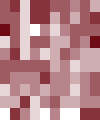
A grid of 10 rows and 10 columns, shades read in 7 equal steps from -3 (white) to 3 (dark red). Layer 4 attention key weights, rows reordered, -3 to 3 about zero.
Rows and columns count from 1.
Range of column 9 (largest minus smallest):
3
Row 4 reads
-2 1 -2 1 1 -1 -1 1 0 3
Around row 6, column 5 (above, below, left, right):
-2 2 1 -1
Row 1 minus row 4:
3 1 0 1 1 2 2 -1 1 -4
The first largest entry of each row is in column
2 4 1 10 2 1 5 10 3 2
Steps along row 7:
down same same up down same down up up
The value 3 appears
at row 3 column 1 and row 4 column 10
